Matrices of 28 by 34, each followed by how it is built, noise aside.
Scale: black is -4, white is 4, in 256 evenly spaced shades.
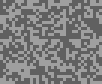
noise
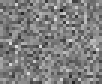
noise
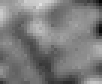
smooth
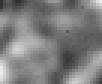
smooth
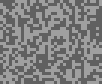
noise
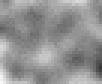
smooth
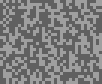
noise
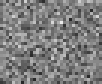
noise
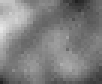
smooth
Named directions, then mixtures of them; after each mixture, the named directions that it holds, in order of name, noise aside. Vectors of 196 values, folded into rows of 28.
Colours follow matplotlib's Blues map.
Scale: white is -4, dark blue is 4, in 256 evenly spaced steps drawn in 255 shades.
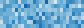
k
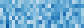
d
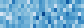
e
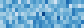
e, k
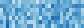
d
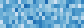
k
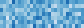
d, e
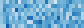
d, k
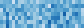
d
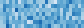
d, k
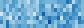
d, e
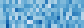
d, k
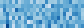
d, k
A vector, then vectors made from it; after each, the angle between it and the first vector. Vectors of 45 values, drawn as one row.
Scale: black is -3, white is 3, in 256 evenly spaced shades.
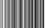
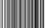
nearly parallel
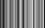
nearly opposite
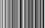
nearly parallel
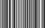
orthogonal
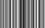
orthogonal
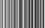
nearly parallel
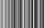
nearly parallel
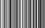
orthogonal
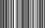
partly opposed
